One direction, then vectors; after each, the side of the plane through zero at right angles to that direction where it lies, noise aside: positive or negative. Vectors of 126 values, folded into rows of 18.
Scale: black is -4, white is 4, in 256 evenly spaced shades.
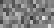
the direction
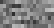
positive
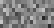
negative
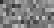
positive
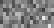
positive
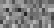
positive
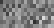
positive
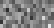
positive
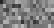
positive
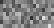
positive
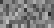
positive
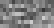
positive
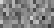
negative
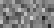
negative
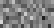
negative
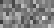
positive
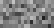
negative
